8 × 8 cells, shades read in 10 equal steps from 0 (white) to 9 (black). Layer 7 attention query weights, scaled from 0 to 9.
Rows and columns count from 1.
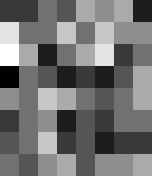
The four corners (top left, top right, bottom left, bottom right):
7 8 5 3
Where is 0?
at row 3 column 1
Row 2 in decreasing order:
5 5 5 4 4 2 2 1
